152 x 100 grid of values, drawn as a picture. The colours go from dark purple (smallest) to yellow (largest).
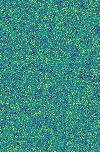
Average level on the scale: 50%. Seam: none. Grain: fine. Histogram: bell-shaped. Stripes: none. Mirror symmetry: none.
